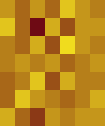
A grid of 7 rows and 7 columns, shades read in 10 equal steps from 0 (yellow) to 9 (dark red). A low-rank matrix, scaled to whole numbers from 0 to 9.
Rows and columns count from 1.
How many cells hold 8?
0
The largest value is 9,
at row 2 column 3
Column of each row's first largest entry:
2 3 4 5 4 1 3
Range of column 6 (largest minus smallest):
1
